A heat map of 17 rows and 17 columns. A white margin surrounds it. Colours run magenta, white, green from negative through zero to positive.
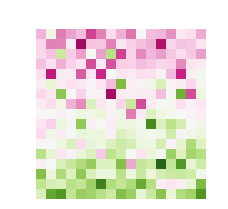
Slope: up to the bottom. Odd rows or columns: none. Grain: fine. Average level on the scale: 50%.
